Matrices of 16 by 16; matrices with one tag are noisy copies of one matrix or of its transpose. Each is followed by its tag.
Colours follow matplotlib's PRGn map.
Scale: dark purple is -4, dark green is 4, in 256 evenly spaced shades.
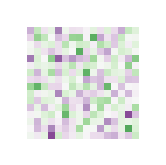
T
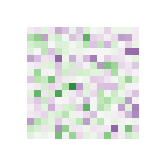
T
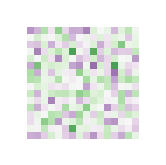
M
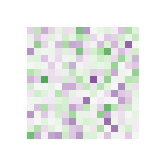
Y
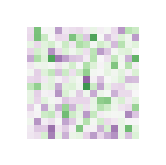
T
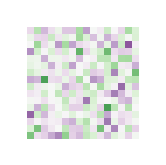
Y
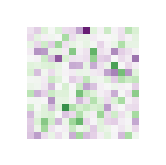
M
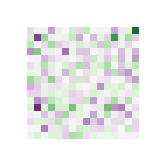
Y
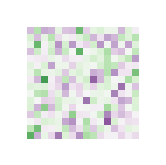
Y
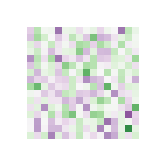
T
